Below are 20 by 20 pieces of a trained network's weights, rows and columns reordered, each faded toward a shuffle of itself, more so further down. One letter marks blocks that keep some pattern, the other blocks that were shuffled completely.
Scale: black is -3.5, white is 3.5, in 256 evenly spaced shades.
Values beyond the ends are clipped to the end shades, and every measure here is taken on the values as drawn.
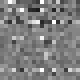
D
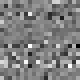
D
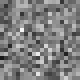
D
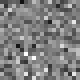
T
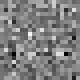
D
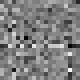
D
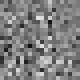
D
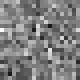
D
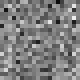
D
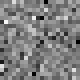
T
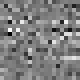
D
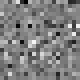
D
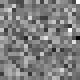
T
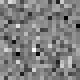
T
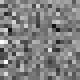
D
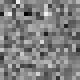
D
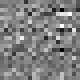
D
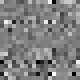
D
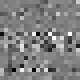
D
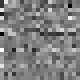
D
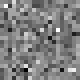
D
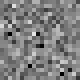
T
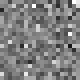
D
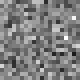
T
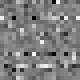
D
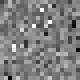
T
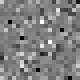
T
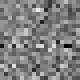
D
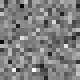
T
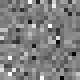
T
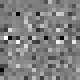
D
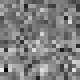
D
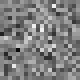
D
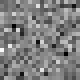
T
